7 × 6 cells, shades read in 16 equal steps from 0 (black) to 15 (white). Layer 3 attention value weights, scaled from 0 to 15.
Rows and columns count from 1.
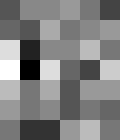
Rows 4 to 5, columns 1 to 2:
15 0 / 11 7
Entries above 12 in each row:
0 0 1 2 0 0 0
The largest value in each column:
15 8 13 9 11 12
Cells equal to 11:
3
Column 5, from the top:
7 8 11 4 9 7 11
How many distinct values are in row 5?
5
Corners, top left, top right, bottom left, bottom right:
5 4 7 7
